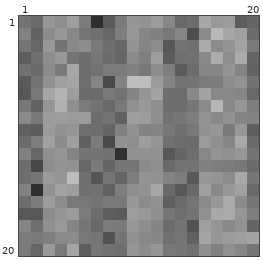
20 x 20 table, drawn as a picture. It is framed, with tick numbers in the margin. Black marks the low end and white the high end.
Slope: none. Histogram: bell-shaped. Odd rows or columns: none. Stripes: upright, repeating 3 times. Average level on the scale: 50%.
